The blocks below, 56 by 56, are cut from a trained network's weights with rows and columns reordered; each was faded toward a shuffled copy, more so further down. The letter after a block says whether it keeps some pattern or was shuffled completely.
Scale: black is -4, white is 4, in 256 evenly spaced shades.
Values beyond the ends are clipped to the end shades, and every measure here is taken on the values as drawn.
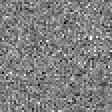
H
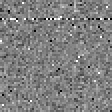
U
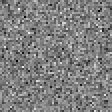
H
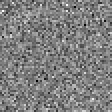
H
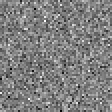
H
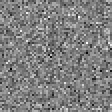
U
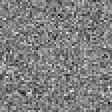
U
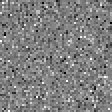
H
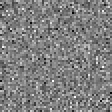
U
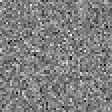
U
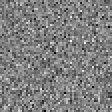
H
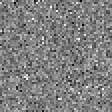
H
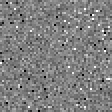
H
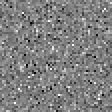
H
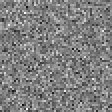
H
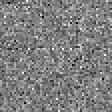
U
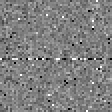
U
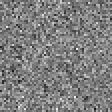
U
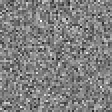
H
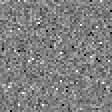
H
